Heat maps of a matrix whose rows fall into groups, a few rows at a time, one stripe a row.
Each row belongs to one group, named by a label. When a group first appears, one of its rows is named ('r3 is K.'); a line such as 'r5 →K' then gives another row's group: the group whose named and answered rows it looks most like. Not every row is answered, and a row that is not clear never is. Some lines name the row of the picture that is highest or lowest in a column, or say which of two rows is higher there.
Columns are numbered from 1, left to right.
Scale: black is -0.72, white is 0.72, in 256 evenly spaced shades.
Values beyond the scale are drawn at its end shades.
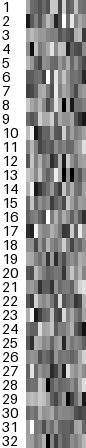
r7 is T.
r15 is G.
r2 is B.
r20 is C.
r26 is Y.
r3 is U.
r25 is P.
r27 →G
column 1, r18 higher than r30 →Yes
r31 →U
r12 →G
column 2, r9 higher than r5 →No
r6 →T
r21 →Y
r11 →Y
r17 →C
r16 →T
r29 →U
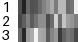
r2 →B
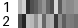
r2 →P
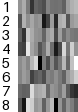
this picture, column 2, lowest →8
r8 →P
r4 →C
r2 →G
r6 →Y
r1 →Y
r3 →P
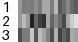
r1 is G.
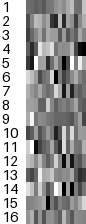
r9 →U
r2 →G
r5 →C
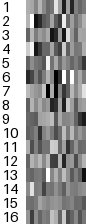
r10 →B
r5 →T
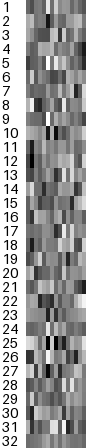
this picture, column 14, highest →22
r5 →T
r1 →T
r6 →G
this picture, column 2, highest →8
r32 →T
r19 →C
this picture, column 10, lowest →25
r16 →P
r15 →Y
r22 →Y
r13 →B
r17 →B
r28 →B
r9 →T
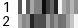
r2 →Y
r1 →G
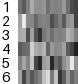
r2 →U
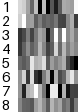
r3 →B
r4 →B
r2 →U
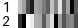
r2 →P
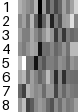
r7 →P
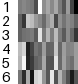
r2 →P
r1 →T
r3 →T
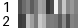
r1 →B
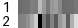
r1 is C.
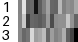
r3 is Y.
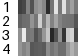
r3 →U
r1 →B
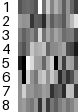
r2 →Y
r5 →P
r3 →T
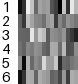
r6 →C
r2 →P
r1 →C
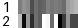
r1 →Y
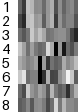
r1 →P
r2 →P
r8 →B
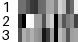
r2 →P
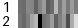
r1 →B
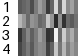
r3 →B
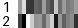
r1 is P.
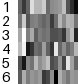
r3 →U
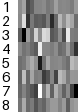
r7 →T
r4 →T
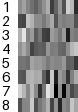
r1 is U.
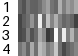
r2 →T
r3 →B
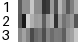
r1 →G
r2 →P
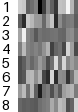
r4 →U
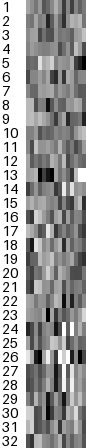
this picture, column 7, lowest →13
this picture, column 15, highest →13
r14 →B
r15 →U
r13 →Y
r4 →U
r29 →C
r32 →P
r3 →Y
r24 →B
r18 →P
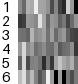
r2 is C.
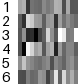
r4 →P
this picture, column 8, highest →3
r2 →P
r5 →U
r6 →B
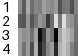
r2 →B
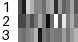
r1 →P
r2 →B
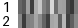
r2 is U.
